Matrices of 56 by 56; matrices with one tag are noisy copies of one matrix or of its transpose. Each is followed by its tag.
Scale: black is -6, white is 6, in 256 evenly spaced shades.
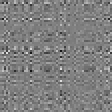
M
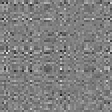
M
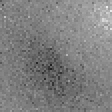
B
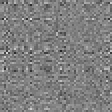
M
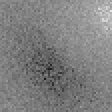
B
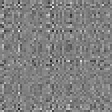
M
